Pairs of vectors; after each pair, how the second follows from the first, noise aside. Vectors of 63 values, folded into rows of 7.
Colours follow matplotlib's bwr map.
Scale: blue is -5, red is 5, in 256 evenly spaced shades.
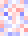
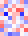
scaled up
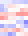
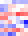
scaled up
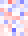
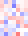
reversed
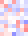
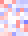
copied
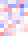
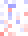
partly zeroed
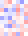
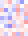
copied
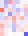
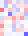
copied
